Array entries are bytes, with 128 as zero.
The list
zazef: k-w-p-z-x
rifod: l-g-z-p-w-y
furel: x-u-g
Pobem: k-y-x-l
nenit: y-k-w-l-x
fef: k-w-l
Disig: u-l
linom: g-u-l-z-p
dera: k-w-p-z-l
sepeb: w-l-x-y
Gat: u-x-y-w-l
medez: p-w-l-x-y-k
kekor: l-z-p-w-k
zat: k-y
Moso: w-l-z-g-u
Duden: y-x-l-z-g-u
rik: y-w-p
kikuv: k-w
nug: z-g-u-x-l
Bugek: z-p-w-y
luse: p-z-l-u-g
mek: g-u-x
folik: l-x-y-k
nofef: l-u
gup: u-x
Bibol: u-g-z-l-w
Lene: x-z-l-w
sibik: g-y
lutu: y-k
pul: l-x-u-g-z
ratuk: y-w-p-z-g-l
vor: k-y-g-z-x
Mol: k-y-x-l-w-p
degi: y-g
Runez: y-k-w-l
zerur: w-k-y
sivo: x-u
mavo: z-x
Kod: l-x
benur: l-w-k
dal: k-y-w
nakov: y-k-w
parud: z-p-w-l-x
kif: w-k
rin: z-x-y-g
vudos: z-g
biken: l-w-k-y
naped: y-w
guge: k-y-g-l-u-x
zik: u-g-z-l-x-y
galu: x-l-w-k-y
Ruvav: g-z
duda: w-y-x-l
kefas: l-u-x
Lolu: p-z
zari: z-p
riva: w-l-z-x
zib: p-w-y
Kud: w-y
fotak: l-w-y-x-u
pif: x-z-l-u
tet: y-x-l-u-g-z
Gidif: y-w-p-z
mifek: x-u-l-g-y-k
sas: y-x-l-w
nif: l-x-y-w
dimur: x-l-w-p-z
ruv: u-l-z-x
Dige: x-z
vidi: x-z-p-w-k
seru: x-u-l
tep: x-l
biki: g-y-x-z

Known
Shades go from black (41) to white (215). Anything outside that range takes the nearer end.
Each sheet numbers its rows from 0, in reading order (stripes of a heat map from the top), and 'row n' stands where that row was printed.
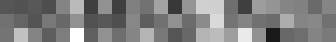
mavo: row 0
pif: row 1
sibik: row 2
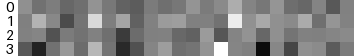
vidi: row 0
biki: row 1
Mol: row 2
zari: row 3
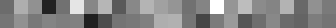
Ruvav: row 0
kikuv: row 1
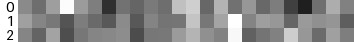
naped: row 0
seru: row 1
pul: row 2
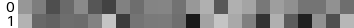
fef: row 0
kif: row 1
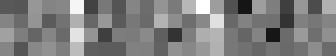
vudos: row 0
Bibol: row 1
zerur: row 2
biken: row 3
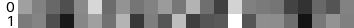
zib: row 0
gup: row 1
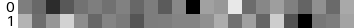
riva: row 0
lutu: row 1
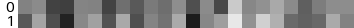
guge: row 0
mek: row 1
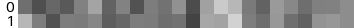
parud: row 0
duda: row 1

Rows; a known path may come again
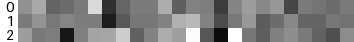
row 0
zat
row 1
kikuv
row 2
Lolu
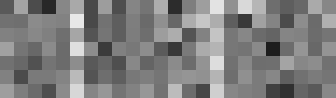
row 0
mek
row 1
rin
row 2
Lene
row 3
zerur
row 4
pif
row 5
rifod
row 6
zib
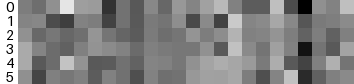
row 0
degi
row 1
guge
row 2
vidi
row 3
medez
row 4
Runez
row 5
benur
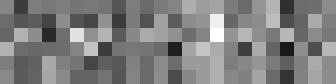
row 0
kekor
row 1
kefas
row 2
Ruvav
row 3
kif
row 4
Duden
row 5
nenit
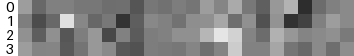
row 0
folik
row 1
rik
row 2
nug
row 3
mifek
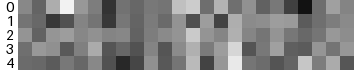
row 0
naped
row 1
zazef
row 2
Gidif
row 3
furel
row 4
sivo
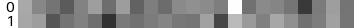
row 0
Gat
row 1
Pobem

